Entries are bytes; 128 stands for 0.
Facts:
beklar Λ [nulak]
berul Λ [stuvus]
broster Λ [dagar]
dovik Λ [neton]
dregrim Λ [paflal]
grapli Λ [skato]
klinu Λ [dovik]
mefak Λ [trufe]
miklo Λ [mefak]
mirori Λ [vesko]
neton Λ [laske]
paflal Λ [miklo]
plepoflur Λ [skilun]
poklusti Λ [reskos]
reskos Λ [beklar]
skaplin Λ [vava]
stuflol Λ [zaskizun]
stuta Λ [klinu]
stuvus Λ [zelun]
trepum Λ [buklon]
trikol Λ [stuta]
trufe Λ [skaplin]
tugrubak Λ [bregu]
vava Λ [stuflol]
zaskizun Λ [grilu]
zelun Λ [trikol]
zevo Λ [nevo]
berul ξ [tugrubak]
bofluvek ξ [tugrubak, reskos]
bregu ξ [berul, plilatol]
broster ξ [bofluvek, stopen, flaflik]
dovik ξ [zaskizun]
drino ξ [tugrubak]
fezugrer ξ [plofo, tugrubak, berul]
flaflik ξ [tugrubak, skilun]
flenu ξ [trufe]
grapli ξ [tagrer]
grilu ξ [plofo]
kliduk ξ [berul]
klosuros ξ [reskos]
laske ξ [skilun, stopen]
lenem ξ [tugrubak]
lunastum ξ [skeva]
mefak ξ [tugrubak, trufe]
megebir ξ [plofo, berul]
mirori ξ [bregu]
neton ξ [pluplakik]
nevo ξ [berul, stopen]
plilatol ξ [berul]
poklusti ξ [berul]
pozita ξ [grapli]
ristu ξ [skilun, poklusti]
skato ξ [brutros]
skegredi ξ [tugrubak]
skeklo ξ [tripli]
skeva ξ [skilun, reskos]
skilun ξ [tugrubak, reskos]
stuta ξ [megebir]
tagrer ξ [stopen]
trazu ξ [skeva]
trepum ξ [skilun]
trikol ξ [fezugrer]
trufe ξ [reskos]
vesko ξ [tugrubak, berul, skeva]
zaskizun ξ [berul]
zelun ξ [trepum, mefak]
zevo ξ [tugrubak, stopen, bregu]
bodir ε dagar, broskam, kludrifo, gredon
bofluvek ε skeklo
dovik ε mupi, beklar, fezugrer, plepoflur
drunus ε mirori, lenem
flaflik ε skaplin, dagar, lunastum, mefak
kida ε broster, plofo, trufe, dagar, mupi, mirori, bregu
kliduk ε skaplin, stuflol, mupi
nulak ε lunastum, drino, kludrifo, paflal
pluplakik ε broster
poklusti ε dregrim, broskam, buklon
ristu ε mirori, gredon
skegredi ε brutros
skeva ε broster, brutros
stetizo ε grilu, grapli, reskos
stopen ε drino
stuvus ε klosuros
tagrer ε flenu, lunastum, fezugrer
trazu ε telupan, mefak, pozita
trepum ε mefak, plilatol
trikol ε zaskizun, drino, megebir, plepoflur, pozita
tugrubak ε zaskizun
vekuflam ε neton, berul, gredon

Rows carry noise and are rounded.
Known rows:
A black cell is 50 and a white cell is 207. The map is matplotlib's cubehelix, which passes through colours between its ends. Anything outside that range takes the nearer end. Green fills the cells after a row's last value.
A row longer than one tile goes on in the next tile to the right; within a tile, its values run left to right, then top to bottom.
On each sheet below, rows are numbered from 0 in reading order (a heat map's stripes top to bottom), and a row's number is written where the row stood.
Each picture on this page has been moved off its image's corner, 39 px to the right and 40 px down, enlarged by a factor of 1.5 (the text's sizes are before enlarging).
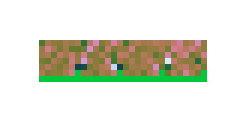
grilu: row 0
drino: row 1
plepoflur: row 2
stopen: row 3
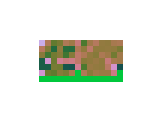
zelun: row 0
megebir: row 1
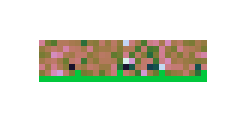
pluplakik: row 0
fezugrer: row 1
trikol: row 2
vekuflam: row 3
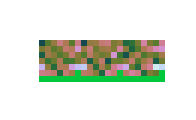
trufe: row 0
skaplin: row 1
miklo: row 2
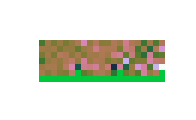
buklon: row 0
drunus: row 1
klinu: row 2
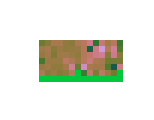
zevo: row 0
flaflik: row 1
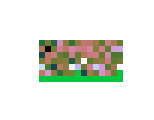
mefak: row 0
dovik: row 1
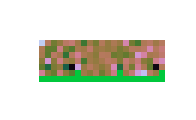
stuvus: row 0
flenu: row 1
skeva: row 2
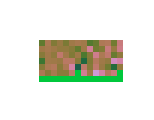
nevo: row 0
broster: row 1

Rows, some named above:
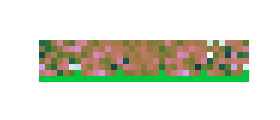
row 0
miklo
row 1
skegredi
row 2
dagar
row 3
skegredi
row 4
beklar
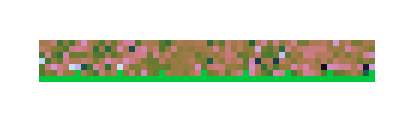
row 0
neton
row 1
stuta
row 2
trazu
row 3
plepoflur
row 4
mupi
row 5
vava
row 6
kida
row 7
ristu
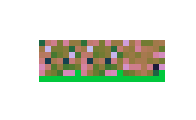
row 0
stuflol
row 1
stuflol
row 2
ristu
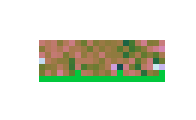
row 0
tugrubak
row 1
pozita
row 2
paflal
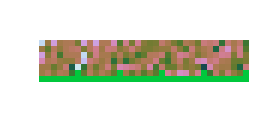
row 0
poklusti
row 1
nulak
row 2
mirori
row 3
brutros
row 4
flaflik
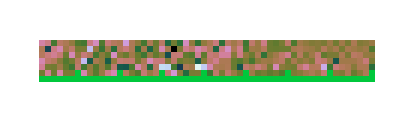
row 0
trepum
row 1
zaskizun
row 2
stuta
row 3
mefak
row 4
flaflik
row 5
gredon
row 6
laske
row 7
dagar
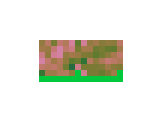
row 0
tagrer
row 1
berul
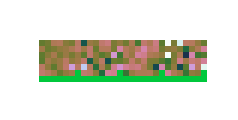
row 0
dregrim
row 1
skaplin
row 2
kliduk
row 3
reskos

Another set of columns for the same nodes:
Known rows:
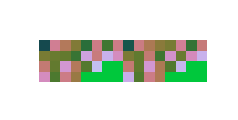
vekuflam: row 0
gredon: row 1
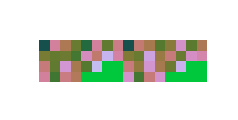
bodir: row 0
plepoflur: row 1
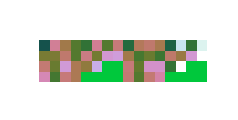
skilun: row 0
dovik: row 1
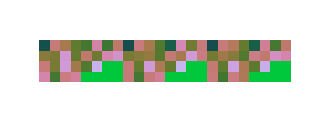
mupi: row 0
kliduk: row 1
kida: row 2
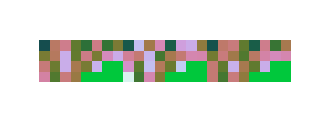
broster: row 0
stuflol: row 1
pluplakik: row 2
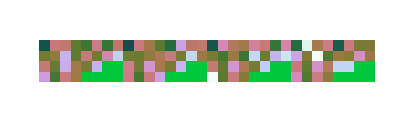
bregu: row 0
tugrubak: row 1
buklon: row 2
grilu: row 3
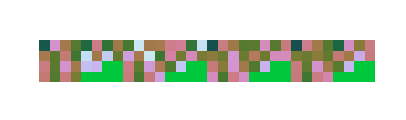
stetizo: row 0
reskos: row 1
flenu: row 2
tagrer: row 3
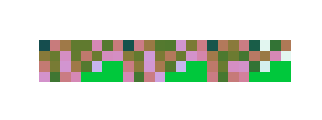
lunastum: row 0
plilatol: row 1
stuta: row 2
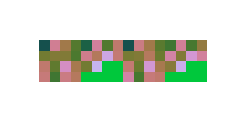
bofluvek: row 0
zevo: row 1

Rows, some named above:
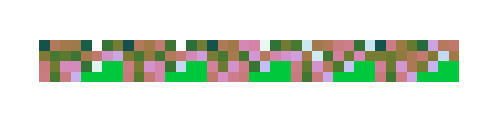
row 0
trikol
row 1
zelun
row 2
berul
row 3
reskos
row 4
tugrubak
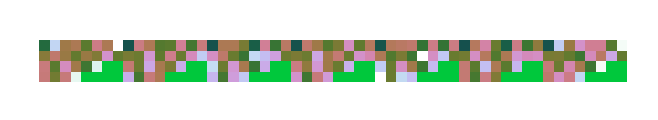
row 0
nulak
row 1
dagar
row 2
miklo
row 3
plepoflur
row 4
dregrim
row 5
skegredi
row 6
poklusti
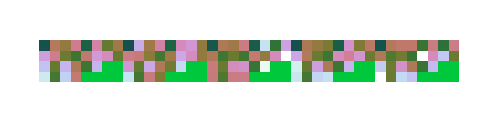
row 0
trufe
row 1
vava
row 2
klinu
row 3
mefak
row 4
dregrim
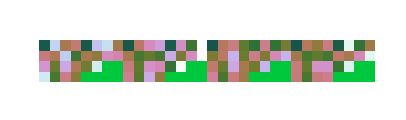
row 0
zaskizun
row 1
neton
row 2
broster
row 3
stuta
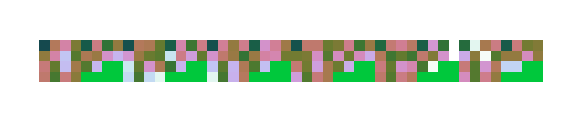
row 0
brutros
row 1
paflal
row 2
skaplin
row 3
mirori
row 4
laske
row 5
grilu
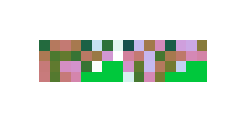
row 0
dovik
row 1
stuflol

